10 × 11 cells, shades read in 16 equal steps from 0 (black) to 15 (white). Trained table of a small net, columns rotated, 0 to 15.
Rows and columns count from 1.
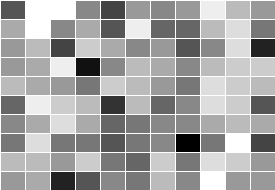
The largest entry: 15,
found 5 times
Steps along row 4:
up up down up up down down up up same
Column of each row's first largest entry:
2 2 10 3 9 2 3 10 9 9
